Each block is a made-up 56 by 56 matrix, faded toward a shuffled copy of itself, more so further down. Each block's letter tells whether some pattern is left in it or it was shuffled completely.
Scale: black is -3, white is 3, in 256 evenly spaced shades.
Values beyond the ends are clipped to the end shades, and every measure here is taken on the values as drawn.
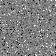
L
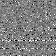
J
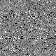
J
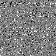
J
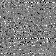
J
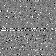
J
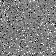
L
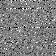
J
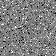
L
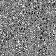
L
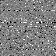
J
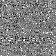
J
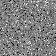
L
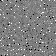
L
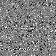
J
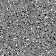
L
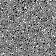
L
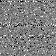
J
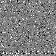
J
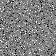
L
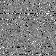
J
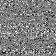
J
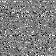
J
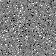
L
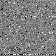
J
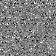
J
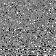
J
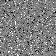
L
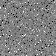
L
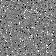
L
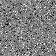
L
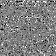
J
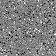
L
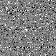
J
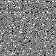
J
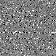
J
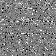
J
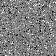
L
